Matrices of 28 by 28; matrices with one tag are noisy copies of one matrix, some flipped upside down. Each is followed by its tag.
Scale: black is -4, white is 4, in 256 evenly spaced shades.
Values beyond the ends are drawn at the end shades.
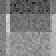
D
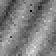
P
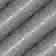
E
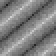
E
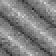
E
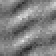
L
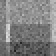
D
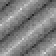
E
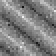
E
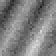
P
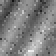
P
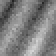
P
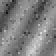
P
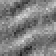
L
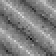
E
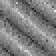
E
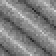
E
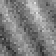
P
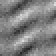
L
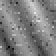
P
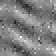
L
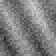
P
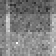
D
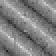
E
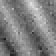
P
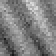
P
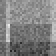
D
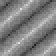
E
